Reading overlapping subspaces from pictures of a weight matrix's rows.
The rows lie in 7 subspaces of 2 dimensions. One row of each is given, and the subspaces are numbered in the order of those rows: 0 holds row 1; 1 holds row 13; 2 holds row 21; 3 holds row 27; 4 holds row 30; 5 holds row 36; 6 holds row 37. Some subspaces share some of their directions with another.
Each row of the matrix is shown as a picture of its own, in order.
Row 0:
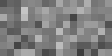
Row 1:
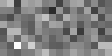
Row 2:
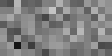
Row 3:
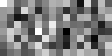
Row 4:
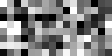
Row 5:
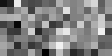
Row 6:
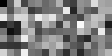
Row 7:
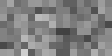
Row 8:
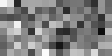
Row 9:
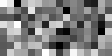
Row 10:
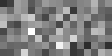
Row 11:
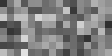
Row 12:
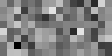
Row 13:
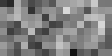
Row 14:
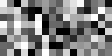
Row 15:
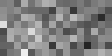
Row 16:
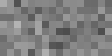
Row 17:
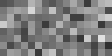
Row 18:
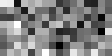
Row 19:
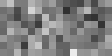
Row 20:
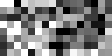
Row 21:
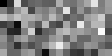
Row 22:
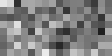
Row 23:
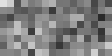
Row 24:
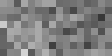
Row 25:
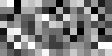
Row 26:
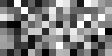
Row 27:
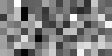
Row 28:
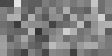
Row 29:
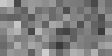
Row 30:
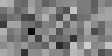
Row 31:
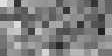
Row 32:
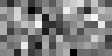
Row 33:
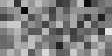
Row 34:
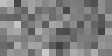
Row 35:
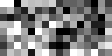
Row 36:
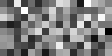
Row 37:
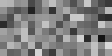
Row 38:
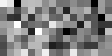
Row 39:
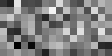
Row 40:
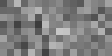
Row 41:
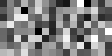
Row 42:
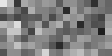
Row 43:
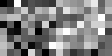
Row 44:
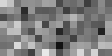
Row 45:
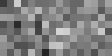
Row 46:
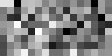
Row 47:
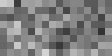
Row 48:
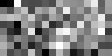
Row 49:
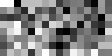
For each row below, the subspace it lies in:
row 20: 4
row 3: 5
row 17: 6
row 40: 1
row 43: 4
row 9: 6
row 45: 1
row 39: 0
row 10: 4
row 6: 2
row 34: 6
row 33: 5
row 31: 2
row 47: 0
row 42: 2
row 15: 4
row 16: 1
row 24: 4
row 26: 5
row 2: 0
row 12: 0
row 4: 2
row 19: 1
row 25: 0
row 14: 1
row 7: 2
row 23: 6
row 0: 3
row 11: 2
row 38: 3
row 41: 5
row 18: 5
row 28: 3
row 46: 3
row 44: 3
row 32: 1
